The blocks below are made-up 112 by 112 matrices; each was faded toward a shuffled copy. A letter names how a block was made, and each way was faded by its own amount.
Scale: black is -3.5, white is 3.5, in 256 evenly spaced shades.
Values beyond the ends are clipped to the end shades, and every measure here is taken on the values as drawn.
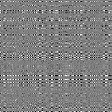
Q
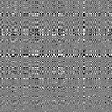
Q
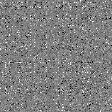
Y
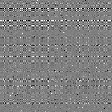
Q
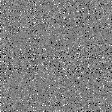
Y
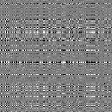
Q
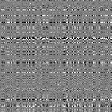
Q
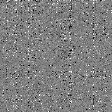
Y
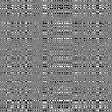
Q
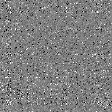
Y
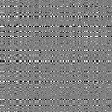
Q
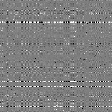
Q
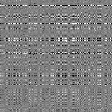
Q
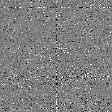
Y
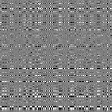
Q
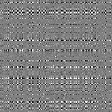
Q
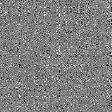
Y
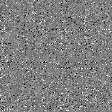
Y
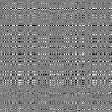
Q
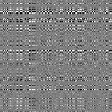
Q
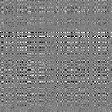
Q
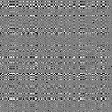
Q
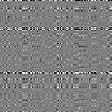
Q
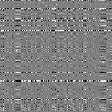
Q
